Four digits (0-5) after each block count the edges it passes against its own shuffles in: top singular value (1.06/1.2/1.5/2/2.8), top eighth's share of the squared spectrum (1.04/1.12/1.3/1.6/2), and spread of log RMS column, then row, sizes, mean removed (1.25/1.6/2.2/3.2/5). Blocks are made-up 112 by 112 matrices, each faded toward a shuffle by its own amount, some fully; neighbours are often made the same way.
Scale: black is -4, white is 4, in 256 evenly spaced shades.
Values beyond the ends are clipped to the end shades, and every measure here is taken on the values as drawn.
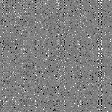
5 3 2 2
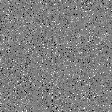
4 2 1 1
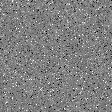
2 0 0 0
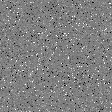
0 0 0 0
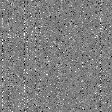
2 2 3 0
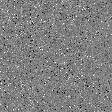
1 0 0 0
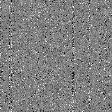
2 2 3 0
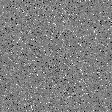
0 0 0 0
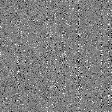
2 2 3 2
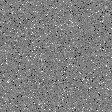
0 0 0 0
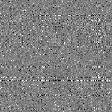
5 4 2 3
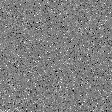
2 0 0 0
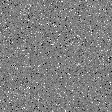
1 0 0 0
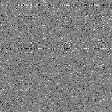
4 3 1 2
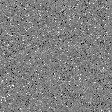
2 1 0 0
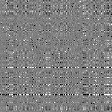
5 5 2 3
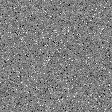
0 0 0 0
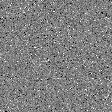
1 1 0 1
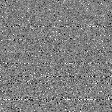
2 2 0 3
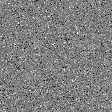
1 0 0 1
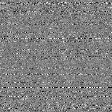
3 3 0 4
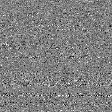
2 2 0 3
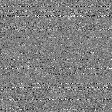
2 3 0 4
